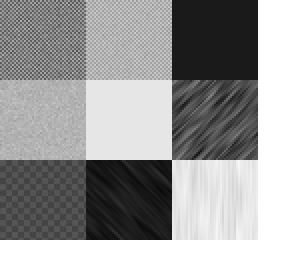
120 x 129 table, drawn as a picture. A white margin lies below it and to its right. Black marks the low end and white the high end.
The table splits into 3 rows of 3 panels. Panel 1,1: middling, checkered, strong in contrast. Panel 1,2: high, checkered. Panel 1,3: very low, flat. Panel 2,1: high, fine-grained, faint in contrast. Panel 2,2: very high, flat. Panel 2,3: low, slanting up to the right. Panel 3,1: low, checkered, faint in contrast. Panel 3,2: very low, slanting down to the right, faint in contrast. Panel 3,3: very high, streaked downward, faint in contrast.
